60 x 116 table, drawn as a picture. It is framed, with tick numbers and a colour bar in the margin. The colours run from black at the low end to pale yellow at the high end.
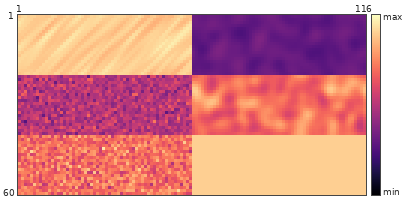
It is made of 3 by 2 panels. Panel 1,1: very high, slanting up to the right, faint in contrast. Panel 1,2: low, blotchy, faint in contrast. Panel 2,1: middling, fine-grained. Panel 2,2: high, blotchy. Panel 3,1: high, fine-grained. Panel 3,2: very high, flat.
